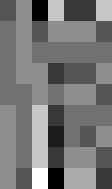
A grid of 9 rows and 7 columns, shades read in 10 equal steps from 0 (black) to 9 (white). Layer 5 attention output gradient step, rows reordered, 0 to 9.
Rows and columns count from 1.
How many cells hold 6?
2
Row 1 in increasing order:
0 2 2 3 5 7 7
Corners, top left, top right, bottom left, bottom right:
3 7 5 2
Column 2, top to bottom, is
5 5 5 5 4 4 4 4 3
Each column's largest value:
5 5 9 7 6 6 7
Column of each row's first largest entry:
4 2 2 2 3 3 3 3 3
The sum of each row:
26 30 29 27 30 30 29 31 31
